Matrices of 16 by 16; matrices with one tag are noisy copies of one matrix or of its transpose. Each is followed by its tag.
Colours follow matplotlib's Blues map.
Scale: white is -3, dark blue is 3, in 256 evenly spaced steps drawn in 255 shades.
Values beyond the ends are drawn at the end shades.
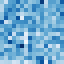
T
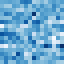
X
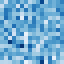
T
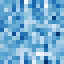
X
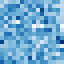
T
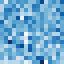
T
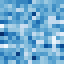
X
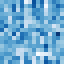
X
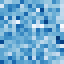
T
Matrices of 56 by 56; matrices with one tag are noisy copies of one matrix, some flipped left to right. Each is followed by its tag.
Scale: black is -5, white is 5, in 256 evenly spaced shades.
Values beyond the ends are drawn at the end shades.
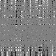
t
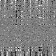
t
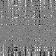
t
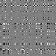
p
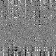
t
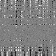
t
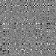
p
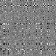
p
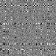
p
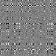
p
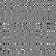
p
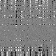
t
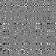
p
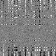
t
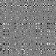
p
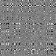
p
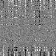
t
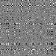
p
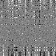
t
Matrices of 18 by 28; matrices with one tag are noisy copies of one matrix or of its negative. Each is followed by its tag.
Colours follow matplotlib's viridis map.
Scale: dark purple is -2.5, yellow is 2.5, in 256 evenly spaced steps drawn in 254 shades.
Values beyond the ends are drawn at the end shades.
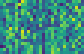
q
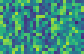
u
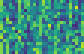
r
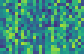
q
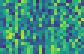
q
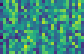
r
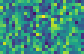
u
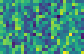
u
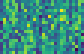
r
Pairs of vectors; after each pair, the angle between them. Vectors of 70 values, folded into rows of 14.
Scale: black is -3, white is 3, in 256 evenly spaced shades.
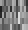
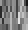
nearly parallel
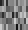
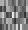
nearly opposite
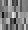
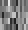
nearly parallel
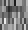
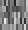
nearly parallel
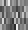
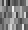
partly opposed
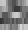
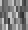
orthogonal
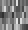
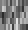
nearly parallel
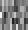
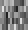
partly aligned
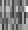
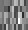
partly opposed
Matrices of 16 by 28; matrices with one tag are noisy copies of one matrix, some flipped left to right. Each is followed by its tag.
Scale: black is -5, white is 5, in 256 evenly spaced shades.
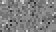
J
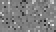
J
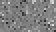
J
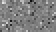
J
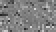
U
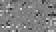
U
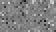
J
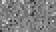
J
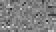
U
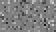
J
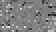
U
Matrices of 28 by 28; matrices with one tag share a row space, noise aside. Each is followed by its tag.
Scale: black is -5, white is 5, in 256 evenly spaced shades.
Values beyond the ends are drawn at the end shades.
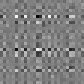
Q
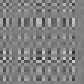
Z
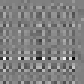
Z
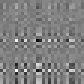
Q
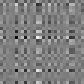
Q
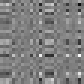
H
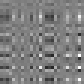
H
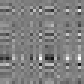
H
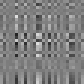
Q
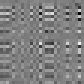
H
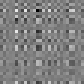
Q
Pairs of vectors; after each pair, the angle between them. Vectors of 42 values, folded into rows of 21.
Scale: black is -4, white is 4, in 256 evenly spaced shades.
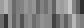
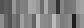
partly opposed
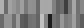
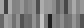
nearly parallel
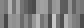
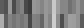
partly aligned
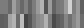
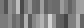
orthogonal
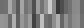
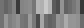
partly aligned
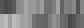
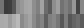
nearly parallel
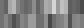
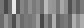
partly aligned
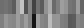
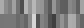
nearly opposite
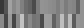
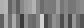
nearly opposite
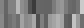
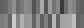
orthogonal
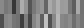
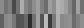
nearly parallel
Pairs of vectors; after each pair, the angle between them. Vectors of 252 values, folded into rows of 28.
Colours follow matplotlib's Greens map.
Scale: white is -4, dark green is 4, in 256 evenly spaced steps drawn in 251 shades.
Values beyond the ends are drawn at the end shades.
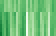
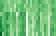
nearly parallel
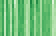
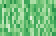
partly opposed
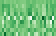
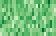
partly opposed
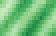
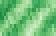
nearly opposite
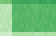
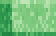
nearly opposite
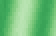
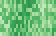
partly opposed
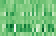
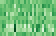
nearly opposite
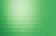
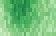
nearly opposite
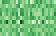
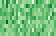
partly aligned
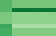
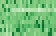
partly opposed
